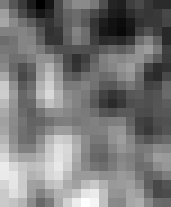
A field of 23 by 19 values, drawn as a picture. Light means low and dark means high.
Grain: blotchy. Lone odd cells: none. Slope: up to the top right. Average level on the scale: 50%. Histogram: bell-shaped.
